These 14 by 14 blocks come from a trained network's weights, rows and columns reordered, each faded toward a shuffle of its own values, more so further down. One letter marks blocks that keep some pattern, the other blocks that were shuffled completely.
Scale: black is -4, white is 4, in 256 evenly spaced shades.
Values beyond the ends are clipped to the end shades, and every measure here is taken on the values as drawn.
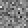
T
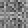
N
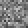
N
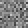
N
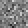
T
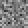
T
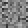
N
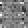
N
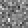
T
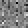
N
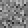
T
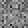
N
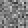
N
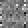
N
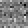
N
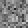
N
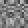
N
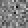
N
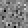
T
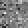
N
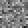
T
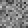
T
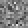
N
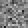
T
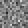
N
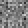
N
